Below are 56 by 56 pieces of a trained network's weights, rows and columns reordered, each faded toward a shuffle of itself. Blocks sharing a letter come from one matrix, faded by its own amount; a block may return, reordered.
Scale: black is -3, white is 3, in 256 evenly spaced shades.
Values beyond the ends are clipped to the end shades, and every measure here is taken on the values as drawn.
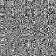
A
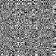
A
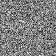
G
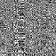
A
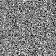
G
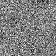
G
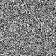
G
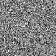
G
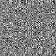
A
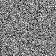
G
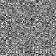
A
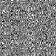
A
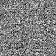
G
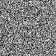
G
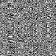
A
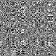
A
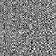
A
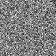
G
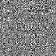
A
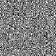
A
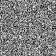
G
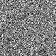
G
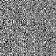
A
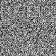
G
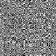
A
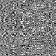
A
